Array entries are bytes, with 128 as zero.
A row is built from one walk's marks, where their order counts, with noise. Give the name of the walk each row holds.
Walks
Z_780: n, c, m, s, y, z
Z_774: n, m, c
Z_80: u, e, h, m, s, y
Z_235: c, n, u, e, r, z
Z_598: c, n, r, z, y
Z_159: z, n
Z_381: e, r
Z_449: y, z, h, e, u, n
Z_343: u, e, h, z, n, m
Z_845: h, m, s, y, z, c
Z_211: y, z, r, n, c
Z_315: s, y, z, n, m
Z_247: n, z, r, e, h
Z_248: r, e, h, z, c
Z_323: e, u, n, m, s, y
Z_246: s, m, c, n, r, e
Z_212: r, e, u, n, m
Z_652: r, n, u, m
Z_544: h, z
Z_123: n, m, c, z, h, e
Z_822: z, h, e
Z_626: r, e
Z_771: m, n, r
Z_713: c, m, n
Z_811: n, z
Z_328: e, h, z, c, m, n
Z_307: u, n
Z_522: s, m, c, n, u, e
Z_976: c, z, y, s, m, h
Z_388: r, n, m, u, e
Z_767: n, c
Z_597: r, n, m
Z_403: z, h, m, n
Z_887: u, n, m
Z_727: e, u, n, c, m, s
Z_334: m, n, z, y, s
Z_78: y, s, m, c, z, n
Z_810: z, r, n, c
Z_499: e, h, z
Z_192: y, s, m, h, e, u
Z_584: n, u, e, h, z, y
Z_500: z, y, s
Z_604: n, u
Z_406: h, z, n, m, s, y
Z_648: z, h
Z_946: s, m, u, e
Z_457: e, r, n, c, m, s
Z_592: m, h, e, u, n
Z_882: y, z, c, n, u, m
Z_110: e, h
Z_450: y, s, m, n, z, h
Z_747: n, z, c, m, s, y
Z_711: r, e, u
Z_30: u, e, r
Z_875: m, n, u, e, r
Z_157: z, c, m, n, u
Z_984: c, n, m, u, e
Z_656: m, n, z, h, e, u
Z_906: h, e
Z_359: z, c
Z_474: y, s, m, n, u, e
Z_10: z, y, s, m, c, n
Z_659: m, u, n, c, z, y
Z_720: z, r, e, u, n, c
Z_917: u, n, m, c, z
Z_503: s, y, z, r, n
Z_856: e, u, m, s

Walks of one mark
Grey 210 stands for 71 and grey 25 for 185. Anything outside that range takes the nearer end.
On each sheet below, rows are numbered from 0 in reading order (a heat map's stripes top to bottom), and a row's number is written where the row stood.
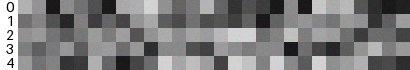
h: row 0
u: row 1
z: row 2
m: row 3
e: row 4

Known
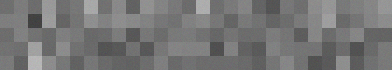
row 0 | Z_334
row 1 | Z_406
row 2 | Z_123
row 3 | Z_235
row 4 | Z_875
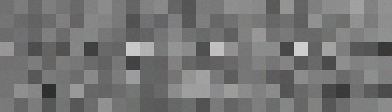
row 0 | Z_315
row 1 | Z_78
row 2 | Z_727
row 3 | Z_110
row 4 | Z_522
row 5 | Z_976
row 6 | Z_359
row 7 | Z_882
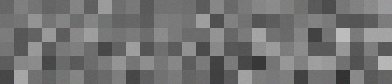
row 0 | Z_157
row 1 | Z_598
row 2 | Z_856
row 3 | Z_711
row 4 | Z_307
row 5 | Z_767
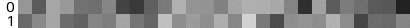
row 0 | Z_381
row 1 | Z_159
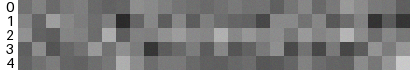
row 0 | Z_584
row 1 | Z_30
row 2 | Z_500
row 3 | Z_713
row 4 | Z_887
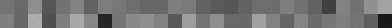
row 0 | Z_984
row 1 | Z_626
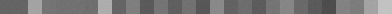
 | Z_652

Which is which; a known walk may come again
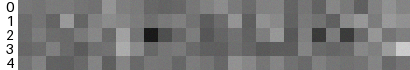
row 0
Z_747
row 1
Z_323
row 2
Z_774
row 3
Z_887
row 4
Z_328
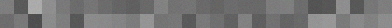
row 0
Z_875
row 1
Z_450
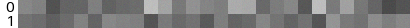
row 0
Z_499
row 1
Z_78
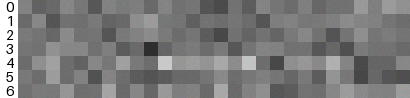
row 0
Z_474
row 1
Z_343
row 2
Z_592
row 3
Z_246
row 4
Z_159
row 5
Z_211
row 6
Z_334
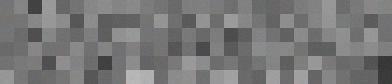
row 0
Z_406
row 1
Z_503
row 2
Z_80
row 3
Z_212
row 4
Z_248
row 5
Z_822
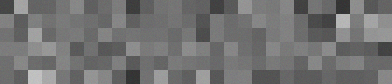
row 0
Z_767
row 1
Z_946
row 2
Z_388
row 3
Z_247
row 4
Z_123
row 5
Z_771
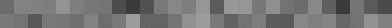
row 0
Z_810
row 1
Z_976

